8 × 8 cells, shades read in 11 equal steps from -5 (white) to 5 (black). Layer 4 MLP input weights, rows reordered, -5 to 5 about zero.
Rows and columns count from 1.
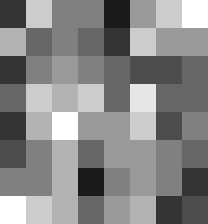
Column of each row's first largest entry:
5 5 1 1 1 1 4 7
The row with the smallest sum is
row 4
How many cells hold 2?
5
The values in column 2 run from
-3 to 1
